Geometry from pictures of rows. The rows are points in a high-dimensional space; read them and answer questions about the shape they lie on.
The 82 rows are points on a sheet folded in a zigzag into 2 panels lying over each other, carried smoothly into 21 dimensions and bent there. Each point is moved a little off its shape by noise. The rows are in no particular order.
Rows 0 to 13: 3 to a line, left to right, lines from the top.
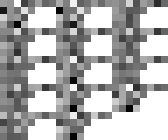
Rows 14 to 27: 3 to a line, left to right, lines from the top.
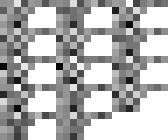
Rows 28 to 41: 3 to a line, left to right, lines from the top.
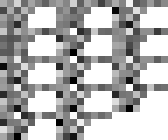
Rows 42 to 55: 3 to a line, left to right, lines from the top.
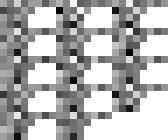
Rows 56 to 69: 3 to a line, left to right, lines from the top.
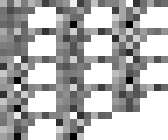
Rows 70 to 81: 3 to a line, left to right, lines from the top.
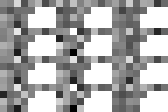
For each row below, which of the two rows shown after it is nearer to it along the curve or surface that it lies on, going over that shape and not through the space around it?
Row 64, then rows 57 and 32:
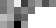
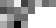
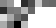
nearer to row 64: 32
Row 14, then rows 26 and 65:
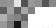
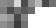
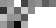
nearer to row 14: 65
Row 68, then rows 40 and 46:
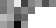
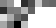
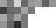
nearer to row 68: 40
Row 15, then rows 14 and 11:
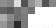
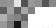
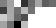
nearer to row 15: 11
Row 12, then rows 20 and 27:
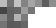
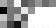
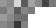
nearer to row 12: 20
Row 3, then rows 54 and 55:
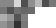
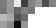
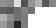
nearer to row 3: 55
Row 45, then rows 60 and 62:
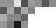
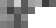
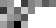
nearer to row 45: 62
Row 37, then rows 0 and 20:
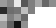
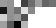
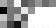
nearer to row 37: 20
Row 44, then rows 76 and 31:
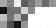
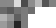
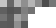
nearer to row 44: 76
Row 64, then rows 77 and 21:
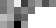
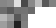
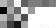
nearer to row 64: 21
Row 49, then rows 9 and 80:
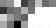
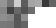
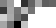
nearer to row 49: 80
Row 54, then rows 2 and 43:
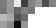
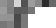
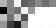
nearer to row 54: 2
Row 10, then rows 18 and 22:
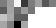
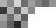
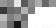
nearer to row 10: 18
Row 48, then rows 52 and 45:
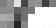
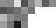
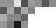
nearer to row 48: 45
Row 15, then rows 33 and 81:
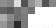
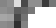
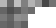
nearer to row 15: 81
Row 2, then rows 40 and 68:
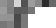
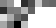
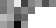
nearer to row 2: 68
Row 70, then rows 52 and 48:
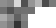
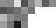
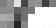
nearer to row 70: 52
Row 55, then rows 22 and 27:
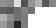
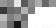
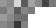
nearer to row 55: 22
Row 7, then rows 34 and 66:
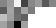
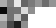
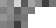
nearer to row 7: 66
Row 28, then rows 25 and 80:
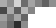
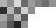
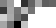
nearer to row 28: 25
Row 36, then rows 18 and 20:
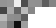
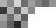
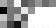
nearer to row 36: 18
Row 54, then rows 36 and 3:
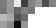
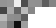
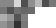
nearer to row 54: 36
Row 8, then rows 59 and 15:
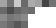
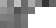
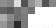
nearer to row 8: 15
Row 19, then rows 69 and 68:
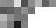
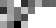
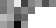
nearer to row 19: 69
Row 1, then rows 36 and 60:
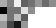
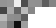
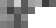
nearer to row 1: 36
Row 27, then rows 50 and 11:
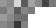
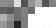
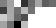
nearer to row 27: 11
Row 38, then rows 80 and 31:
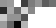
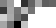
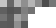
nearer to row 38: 80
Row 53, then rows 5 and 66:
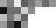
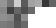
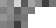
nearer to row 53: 5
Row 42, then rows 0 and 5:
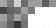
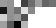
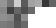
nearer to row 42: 5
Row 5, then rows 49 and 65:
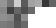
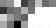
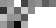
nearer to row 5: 49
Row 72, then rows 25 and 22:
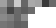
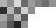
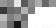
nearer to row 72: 22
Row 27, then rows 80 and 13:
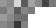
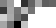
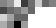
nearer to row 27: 80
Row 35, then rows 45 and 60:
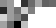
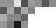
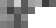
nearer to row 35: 45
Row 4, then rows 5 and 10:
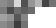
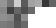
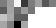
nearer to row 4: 5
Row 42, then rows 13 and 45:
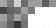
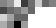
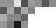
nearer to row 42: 13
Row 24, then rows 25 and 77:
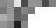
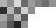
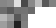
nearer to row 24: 25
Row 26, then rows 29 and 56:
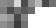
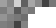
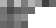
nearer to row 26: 56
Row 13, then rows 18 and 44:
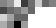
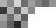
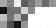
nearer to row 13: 44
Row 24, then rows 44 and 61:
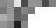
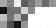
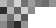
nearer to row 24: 61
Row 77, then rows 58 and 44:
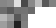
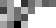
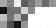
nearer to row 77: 44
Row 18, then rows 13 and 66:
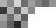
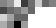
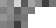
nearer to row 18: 66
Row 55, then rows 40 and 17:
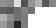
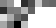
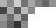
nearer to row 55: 40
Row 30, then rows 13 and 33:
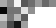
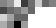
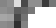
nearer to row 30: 13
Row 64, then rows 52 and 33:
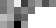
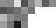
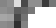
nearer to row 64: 33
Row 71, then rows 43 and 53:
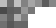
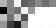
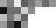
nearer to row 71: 53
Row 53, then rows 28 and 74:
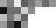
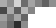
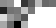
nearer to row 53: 74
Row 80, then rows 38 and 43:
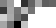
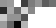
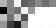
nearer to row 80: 38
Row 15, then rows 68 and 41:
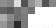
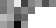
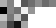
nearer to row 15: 41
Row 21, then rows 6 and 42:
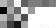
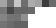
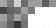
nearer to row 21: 42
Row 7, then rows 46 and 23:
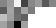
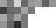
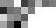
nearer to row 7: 23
